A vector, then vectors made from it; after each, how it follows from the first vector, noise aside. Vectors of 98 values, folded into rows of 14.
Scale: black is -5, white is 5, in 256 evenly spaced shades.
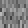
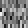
scaled up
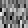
scaled up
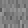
shrunk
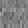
shrunk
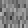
copied
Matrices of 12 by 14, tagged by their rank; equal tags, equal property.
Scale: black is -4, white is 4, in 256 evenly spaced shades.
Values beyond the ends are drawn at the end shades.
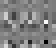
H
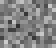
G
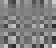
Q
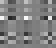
Q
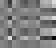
Q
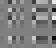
Q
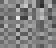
H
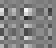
Q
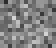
G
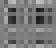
Q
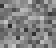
G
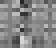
H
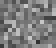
G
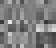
H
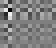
Q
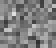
G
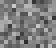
G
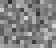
G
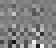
H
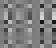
Q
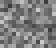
G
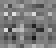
H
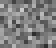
G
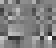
H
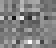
H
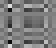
Q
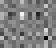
H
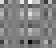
Q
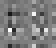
H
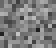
G
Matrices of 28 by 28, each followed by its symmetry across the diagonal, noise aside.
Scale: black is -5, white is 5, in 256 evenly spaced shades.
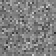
antisymmetric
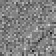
symmetric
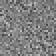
antisymmetric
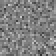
antisymmetric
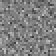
antisymmetric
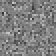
antisymmetric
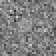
symmetric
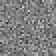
antisymmetric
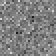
symmetric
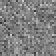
antisymmetric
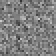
antisymmetric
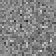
symmetric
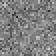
symmetric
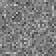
symmetric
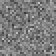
symmetric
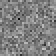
symmetric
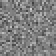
antisymmetric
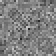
symmetric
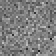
symmetric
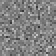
symmetric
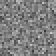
antisymmetric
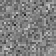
symmetric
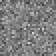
symmetric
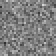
antisymmetric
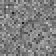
symmetric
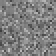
antisymmetric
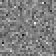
antisymmetric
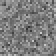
symmetric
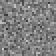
antisymmetric
